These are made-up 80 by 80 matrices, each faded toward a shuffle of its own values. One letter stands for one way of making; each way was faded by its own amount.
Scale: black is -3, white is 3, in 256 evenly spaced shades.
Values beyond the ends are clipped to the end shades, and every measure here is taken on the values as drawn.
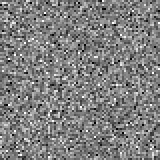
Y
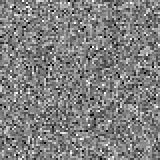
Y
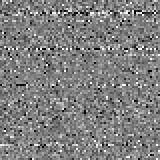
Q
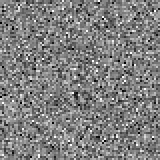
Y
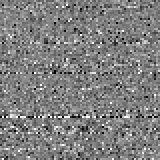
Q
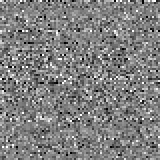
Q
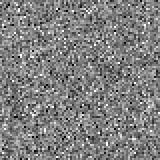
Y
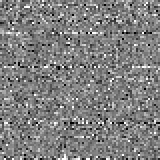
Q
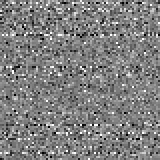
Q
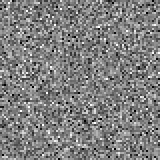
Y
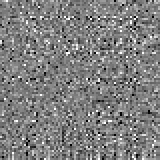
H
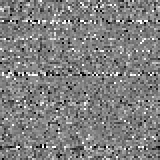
Q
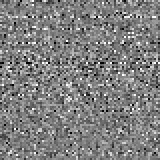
Q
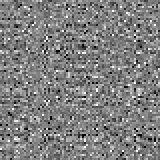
H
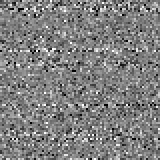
Q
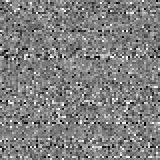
Q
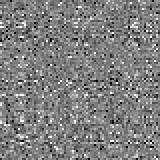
H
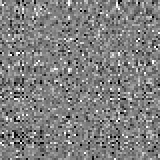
H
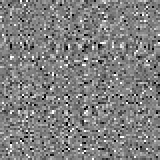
H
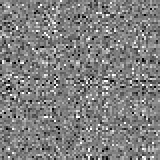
H
